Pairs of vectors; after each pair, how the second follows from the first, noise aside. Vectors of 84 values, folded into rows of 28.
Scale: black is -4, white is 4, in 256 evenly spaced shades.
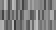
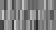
negated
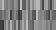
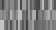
negated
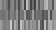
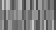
shuffled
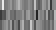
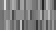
shuffled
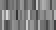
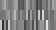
shuffled
